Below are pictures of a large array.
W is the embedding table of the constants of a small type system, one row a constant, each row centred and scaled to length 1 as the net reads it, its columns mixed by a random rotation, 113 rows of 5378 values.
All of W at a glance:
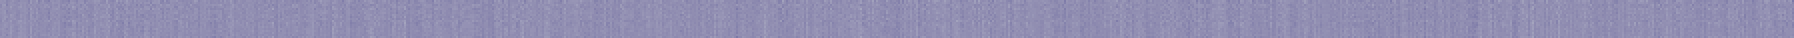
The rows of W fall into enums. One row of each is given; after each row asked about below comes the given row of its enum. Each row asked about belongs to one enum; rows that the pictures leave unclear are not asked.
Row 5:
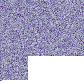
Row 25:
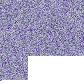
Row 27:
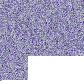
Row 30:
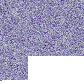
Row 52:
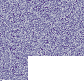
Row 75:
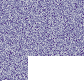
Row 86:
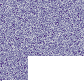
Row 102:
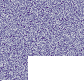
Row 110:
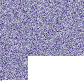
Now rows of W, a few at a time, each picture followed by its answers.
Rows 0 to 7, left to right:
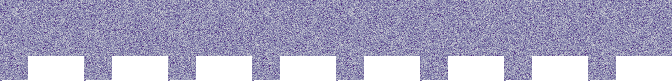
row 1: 25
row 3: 30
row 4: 30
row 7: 30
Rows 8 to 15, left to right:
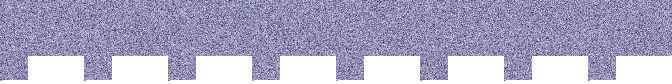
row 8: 86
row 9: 25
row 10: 30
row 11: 27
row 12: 52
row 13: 86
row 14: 102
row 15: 25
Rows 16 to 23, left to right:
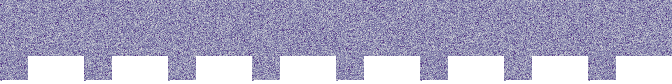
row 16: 86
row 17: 5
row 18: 75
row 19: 25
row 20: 52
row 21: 86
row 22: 75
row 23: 86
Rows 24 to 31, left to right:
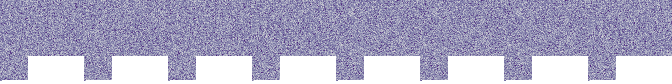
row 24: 75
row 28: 30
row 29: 30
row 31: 27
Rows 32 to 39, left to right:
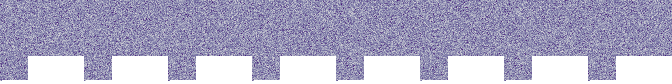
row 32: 86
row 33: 102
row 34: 5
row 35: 25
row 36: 30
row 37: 52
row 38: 30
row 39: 5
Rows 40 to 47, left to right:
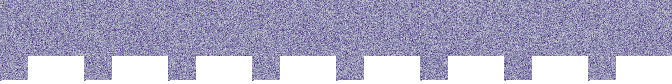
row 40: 27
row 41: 25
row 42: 5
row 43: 25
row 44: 75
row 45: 110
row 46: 86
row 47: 25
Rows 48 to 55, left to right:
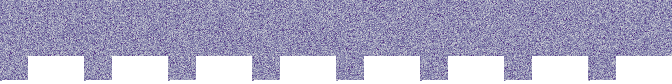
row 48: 75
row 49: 75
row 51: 25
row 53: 5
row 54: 102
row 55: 110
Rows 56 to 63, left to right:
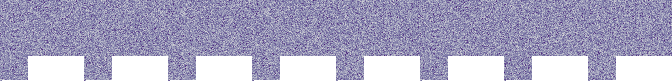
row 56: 52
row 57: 25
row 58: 30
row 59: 30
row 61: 52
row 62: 86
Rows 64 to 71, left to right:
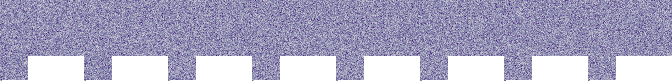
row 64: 110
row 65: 86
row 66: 75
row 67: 102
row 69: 75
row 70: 30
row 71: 25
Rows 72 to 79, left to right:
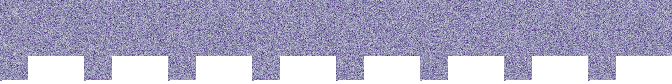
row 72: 30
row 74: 25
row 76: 5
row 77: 52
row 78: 25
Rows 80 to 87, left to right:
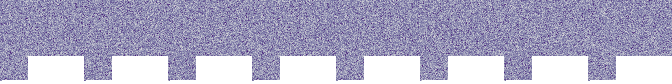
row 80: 75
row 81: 5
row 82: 86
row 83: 75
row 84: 75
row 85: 27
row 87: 30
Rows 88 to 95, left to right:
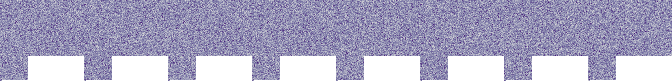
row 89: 86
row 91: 25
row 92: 75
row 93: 86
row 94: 5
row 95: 110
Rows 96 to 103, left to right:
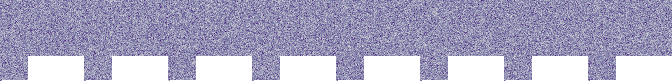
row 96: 25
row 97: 75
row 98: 110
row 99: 75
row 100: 86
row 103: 86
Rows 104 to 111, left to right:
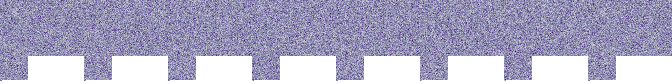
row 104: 30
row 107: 86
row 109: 27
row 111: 30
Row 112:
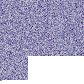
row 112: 75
